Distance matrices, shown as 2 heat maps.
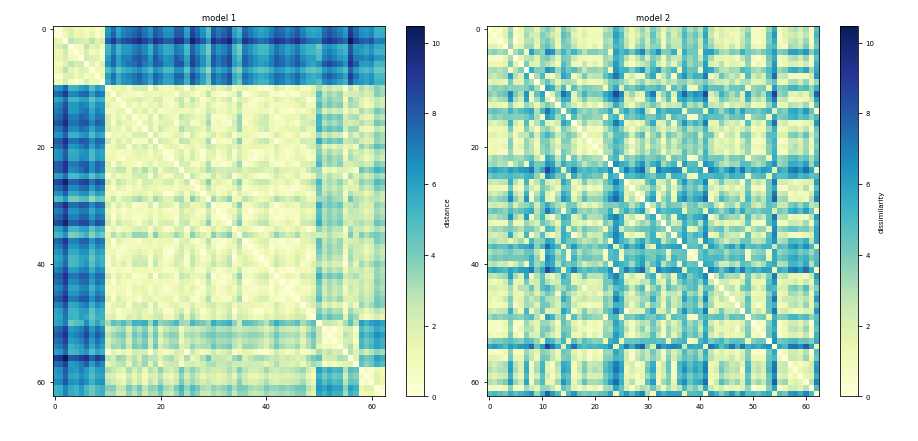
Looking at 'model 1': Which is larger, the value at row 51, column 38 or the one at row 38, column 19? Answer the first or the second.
the first
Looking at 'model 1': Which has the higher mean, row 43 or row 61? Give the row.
61
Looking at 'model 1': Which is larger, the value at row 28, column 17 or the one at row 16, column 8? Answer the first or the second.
the second
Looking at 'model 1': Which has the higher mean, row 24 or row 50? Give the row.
50
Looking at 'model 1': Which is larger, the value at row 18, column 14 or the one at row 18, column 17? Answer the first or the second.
the second
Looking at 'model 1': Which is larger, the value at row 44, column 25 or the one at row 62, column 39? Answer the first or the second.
the second
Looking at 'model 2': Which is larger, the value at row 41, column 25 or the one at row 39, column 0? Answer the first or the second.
the first
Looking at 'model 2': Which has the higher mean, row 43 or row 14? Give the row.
14
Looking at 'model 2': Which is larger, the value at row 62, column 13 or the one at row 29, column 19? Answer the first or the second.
the first
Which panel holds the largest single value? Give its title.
model 1
